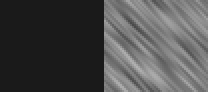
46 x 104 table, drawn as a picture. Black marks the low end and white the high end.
The table splits into one row of 2 panels. Panel 1,1: very low, flat. Panel 1,2: middling, slanting down to the right.
